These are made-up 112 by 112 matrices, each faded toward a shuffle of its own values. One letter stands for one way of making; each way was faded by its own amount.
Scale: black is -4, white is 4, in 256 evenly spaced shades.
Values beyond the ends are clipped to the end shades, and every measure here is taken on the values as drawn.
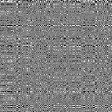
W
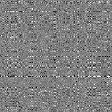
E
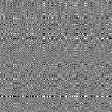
W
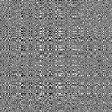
W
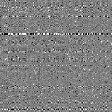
E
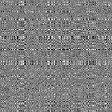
W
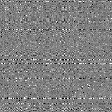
E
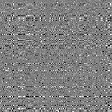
E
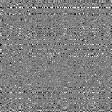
E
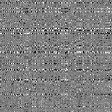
E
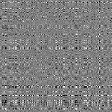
W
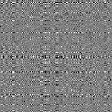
W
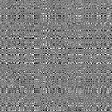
W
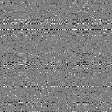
E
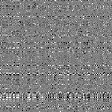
E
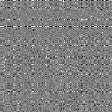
W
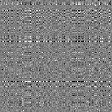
W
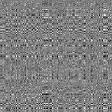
W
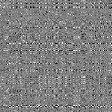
E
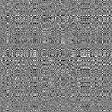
W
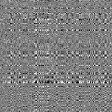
W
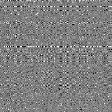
E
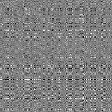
W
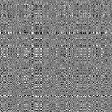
W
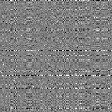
W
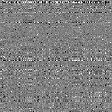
E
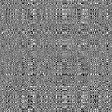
W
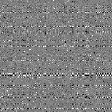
E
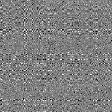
E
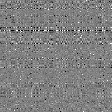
E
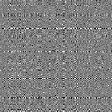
W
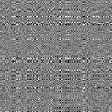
W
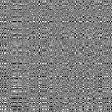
W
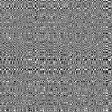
W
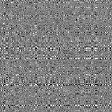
E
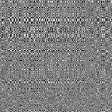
W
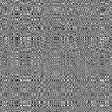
W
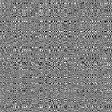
W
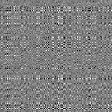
W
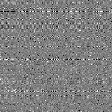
E
